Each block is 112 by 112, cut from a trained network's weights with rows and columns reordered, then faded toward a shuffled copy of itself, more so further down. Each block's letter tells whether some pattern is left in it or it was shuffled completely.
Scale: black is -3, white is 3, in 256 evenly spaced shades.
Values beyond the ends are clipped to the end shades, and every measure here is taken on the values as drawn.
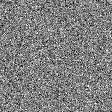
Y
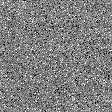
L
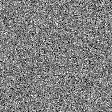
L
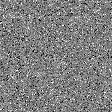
Y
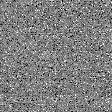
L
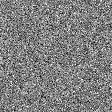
Y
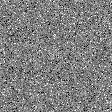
Y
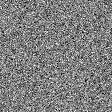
Y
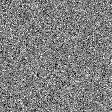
Y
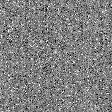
L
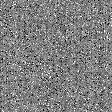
L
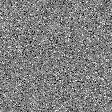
Y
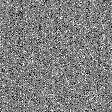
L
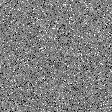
Y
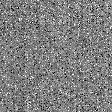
L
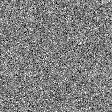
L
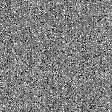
L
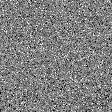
Y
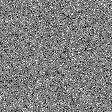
Y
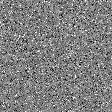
Y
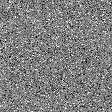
Y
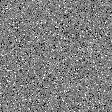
Y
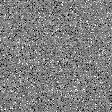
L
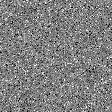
Y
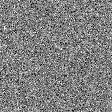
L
